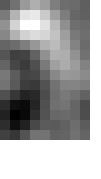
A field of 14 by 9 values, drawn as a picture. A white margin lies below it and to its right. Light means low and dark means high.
Ninth with the highest average: bottom left. Roughest part: top left. Ninth with the lowest average: top middle.
